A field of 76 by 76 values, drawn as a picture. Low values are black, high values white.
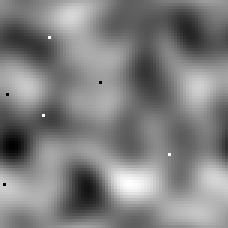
Histogram: bell-shaped. Lone odd cells: 6, 3 higher and 3 lower than their neighbours. Mirror symmetry: none.
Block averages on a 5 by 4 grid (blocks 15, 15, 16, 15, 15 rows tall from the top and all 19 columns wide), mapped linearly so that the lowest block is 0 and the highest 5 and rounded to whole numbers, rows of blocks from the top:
1 4 0 0 | 2 3 1 3 | 1 3 1 2 | 1 2 4 2 | 4 0 4 5
